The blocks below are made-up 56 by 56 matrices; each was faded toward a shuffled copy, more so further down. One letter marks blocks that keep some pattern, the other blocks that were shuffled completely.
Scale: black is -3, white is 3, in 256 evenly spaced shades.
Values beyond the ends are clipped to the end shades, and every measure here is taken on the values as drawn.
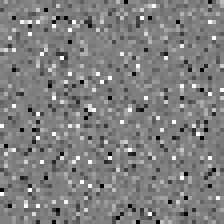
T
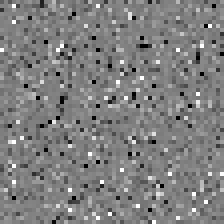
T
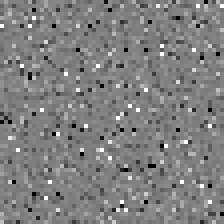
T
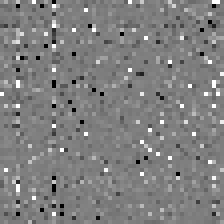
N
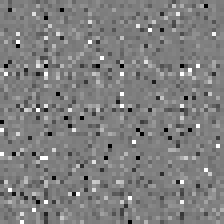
N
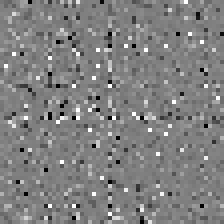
N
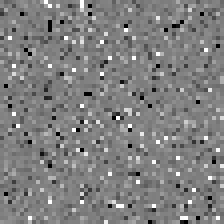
T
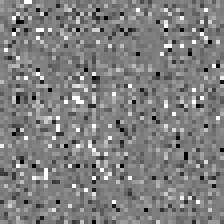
N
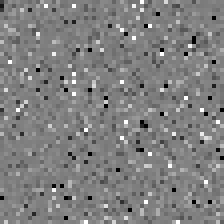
T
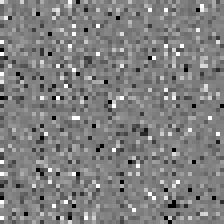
N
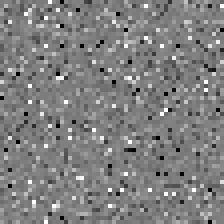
T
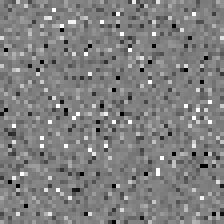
T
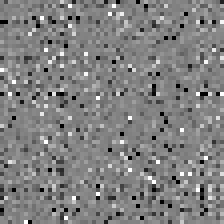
N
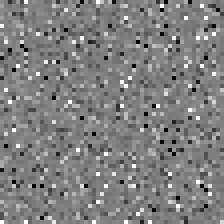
T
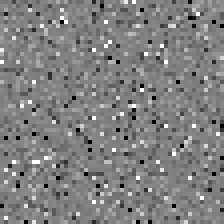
T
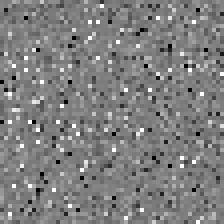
T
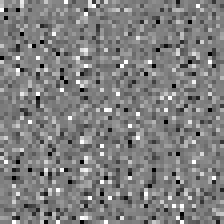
N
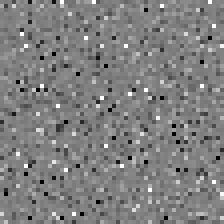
T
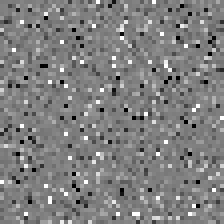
T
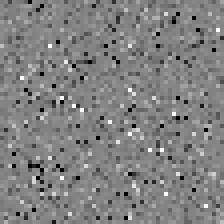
T
